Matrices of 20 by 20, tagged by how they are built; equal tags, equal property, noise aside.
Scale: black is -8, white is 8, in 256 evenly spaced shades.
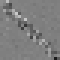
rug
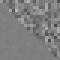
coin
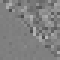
coin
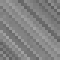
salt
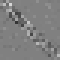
rug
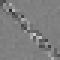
rug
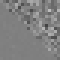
coin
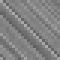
salt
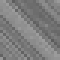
salt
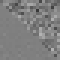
coin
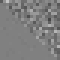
coin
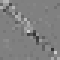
rug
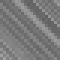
salt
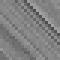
salt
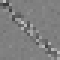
rug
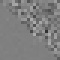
coin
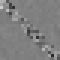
rug
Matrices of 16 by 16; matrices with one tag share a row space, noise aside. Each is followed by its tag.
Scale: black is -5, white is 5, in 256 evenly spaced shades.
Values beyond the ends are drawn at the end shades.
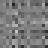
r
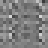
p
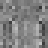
p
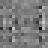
p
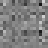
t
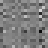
t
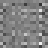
t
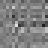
r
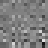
t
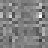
p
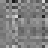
r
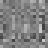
t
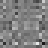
p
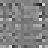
p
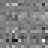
r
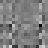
p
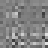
r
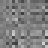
r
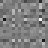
t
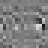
p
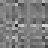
r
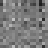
t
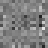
t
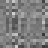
r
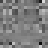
p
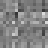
r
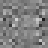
p
